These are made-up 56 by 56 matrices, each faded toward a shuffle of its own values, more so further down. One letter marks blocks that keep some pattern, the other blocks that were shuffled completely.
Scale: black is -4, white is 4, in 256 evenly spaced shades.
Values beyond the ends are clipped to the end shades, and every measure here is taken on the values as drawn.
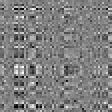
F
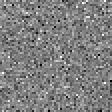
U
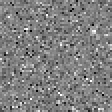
U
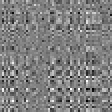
F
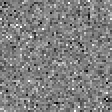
U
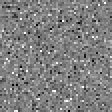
U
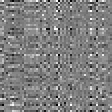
F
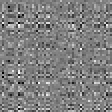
F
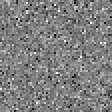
U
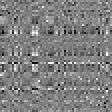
F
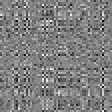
F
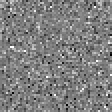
U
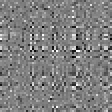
F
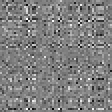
F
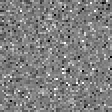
U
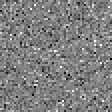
U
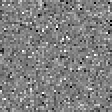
U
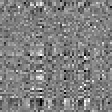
F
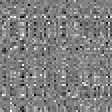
F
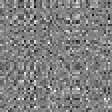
F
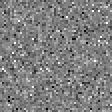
U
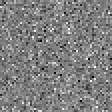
U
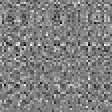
F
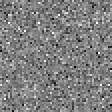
U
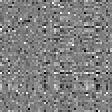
F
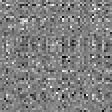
F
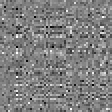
F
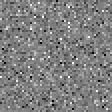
U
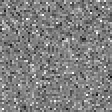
U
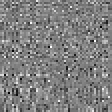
F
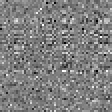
F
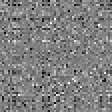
F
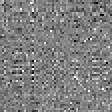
F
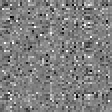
F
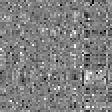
F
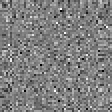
F
